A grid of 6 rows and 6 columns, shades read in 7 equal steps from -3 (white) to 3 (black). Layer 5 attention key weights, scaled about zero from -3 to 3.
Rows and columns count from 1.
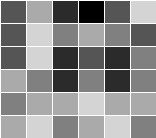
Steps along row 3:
down up down up down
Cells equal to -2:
6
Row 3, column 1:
1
